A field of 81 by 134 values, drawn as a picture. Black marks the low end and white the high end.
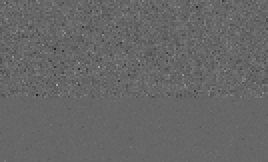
Histogram: heavy tails on both sides. Seam: horizontal, 60% of the way down, the bottom part calmer. Grain: fine.
